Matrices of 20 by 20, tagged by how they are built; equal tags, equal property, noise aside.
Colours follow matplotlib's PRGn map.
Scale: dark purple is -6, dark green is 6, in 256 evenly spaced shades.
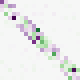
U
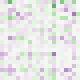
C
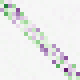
U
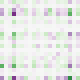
C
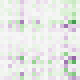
C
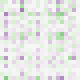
C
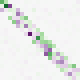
U
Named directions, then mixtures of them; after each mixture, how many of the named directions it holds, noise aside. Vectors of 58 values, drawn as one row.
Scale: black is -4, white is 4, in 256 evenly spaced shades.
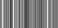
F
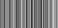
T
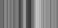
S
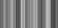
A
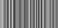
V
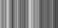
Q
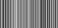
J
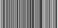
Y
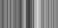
one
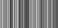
three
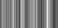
two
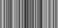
two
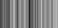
two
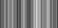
two
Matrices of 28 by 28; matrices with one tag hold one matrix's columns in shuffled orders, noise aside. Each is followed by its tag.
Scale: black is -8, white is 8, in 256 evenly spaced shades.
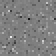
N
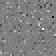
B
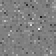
B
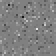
B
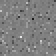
N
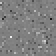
N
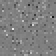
B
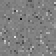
N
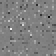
B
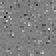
B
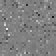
B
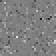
N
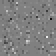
N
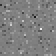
B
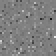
N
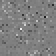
B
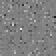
B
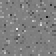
B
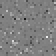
N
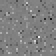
N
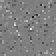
B
